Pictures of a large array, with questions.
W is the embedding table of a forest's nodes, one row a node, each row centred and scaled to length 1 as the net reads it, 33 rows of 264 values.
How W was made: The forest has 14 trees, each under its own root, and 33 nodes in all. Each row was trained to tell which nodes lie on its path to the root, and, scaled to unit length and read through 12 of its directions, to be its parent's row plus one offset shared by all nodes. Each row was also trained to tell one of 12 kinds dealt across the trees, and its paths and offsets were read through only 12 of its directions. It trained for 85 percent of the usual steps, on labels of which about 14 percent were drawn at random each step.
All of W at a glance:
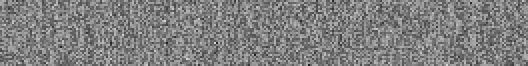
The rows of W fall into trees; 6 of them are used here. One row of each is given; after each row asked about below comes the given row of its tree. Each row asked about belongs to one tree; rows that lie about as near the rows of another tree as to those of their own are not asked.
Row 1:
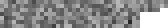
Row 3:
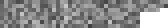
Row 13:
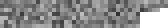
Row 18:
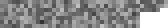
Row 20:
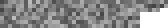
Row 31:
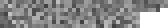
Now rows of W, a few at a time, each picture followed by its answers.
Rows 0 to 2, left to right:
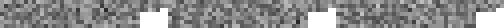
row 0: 31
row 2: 13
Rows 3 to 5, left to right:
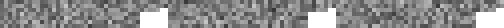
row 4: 31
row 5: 3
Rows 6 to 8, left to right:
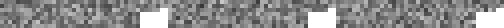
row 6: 13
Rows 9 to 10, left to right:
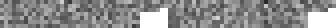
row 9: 18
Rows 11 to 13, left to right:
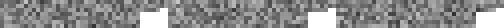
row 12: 3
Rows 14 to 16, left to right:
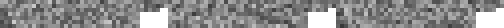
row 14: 20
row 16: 3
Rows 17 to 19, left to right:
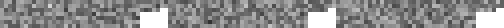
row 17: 18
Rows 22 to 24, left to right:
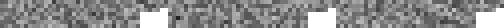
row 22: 20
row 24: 3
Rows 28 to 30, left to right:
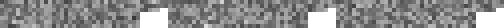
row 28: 20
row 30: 20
